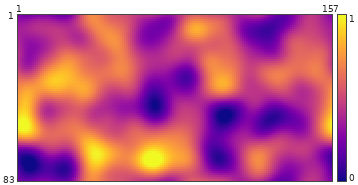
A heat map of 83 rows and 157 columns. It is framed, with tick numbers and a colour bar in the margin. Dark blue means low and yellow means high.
No lone cell stands out from its neighbours. No row or column stands out. On average the colour sits 50% of the way up the scale. The halves do not mirror each other.
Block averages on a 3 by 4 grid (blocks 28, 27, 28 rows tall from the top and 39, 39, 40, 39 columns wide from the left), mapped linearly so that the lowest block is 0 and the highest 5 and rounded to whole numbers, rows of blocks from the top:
2 2 2 1
5 0 0 1
1 5 1 1
